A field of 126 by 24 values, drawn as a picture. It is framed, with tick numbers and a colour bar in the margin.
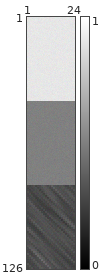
It is made of 3 by 1 panels. Panel 1,1: very high, flat. Panel 2,1: middling, flat. Panel 3,1: low, slanting down to the right, faint in contrast.
